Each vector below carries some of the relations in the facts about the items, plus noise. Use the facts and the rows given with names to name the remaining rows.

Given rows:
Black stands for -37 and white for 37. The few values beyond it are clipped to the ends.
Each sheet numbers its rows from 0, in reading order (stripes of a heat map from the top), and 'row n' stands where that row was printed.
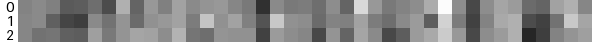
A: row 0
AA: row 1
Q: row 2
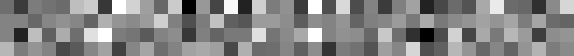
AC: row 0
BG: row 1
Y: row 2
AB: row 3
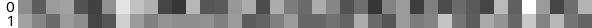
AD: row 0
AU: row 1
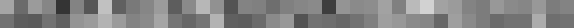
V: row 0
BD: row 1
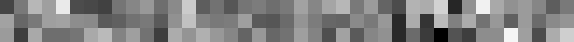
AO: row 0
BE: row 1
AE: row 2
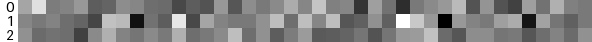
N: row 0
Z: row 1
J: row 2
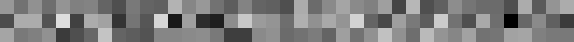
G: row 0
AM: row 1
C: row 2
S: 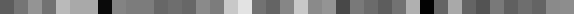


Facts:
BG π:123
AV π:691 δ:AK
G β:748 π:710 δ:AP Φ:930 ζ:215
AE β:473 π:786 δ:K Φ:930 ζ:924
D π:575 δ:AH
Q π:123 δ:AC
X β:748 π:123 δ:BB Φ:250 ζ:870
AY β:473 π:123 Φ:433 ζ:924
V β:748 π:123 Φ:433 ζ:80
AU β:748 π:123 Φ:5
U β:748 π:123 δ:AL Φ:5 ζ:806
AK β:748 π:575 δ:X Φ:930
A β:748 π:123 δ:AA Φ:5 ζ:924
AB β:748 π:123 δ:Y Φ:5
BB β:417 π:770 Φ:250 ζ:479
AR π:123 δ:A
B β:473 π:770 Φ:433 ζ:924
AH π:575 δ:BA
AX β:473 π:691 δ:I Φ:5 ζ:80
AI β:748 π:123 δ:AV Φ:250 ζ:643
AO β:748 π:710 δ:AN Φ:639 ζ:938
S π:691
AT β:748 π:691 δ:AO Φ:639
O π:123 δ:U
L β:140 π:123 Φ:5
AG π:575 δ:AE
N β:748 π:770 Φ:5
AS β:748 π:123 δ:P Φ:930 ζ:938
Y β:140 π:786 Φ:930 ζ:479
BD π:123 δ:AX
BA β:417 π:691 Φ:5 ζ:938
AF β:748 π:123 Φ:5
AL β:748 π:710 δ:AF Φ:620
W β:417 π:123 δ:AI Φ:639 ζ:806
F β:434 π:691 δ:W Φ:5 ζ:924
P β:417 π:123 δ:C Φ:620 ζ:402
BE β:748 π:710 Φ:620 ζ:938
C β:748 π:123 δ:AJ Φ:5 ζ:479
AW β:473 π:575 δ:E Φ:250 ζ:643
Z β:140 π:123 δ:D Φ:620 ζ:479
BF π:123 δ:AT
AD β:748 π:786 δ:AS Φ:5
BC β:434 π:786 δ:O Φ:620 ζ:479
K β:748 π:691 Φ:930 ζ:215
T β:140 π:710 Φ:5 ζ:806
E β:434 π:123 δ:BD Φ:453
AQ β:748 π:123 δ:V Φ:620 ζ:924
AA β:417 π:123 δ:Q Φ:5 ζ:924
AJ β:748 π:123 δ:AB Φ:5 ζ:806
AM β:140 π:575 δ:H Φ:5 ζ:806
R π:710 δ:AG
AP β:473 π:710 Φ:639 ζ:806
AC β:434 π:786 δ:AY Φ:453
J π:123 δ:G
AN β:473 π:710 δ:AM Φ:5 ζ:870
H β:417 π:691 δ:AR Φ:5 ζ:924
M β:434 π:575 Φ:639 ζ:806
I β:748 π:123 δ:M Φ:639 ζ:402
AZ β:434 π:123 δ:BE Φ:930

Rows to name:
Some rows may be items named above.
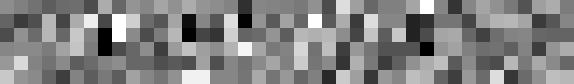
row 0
A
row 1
BC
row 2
F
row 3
BA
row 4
N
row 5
AY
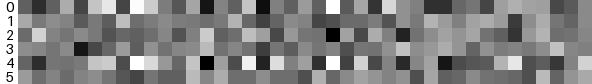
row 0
BC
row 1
AI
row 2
AW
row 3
AQ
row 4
AC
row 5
G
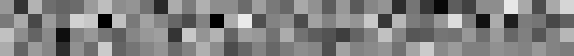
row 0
AE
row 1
M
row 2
P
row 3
V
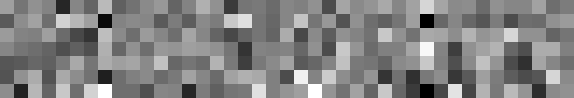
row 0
V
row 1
S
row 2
I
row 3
A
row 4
AR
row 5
H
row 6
Y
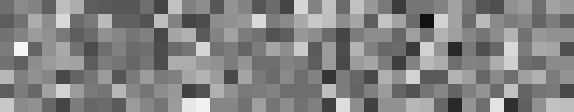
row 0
K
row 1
T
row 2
AL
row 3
B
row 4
AP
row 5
AB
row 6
R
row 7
AY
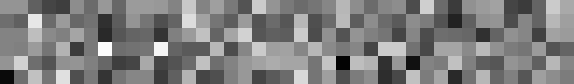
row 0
AA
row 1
AN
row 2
AX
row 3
L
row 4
BB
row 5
AT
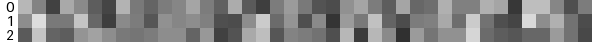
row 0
AS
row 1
AK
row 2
AH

